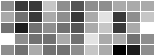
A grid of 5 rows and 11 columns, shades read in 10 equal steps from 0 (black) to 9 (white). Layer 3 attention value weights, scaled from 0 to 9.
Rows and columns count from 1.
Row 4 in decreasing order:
9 8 6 6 6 5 5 4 4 4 4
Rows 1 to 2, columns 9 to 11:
6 6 6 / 2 5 7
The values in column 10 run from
1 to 6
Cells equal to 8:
2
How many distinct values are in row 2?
6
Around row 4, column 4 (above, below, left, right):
5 4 4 6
